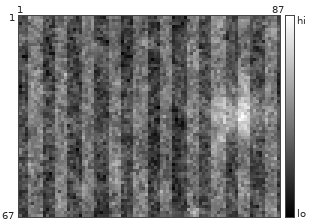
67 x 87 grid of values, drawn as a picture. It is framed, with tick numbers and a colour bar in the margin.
Grain: streaks running down. Stripes: upright, repeating 10 times. Slope: none. Bumps: one, in the middle right.
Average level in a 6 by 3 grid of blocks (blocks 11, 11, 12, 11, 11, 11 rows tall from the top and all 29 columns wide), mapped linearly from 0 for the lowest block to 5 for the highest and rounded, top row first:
102 / 102 / 115 / 104 / 111 / 112
